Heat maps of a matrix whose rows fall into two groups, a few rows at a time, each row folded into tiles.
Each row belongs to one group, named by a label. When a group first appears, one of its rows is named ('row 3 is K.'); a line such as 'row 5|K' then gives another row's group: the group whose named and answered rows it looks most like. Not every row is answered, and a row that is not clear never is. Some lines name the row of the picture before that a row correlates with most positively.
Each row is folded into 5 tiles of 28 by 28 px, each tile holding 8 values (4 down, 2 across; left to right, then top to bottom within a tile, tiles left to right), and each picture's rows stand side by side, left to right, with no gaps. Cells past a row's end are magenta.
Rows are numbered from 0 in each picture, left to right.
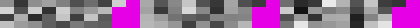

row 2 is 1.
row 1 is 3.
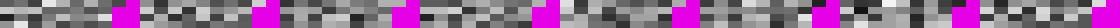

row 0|1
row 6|1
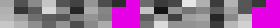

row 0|3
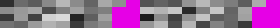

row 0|1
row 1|1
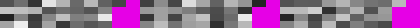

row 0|1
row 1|1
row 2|1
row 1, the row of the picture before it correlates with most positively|0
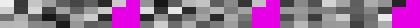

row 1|1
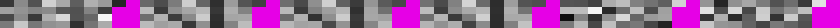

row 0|1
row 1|3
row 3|3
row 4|1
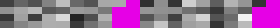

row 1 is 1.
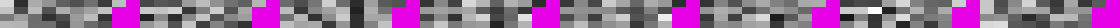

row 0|3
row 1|1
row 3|1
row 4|1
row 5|1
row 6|1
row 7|3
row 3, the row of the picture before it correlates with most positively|1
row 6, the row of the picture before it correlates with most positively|0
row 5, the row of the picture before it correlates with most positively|0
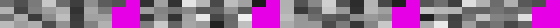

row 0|3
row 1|1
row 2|3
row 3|1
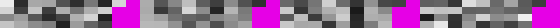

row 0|3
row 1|3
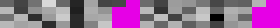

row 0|3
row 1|3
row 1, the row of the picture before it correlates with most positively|2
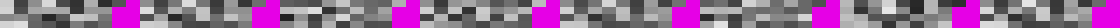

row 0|3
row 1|3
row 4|3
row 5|1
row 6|3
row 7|3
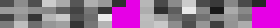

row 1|3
